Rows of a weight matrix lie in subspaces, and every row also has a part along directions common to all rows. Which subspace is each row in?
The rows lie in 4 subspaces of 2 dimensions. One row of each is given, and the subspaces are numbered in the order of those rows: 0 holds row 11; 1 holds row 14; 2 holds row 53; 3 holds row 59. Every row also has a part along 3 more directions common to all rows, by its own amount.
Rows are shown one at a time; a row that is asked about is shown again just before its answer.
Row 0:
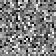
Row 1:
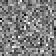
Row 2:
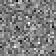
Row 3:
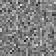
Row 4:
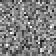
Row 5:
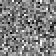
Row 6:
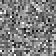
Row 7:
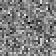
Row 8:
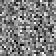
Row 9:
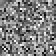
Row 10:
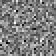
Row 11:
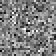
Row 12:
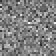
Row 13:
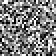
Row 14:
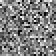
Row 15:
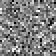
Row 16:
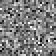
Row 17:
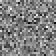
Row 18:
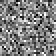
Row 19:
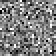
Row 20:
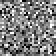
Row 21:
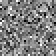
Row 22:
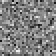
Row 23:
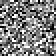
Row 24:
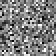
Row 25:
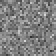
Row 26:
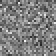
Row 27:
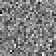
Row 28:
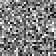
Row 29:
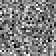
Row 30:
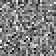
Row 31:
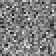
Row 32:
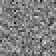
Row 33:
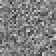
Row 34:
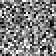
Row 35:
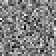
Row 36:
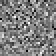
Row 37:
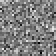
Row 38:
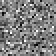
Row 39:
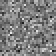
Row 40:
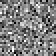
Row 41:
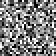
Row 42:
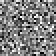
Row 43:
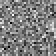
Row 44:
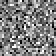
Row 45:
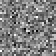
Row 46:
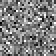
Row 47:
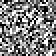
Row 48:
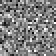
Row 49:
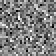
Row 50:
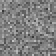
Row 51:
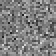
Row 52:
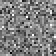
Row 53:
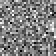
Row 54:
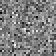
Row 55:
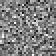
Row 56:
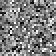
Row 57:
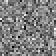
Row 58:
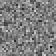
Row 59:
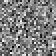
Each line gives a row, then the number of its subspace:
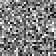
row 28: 2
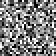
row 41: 3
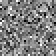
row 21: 1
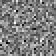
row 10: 3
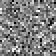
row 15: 0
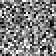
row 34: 2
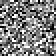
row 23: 2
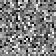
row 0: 3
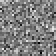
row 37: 2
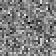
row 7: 2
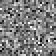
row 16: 3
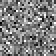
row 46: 1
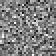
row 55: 2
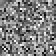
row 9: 1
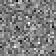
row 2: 3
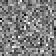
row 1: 3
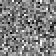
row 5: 2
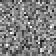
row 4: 2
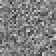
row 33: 0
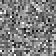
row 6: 0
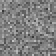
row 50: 2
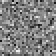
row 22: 0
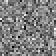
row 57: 3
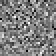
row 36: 3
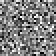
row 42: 1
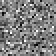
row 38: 0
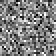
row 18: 1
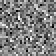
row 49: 3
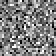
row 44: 3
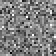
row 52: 2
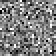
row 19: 2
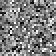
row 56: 0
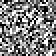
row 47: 3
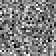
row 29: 0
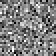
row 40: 0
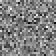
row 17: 1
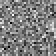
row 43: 2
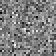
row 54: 0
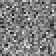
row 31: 2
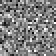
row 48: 1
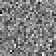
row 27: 1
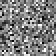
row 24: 0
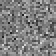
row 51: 2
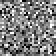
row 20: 2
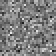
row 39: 0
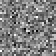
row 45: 0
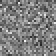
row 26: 1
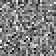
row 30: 3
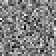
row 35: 3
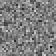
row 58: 1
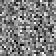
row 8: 1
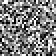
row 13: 3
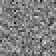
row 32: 0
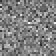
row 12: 1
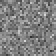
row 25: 1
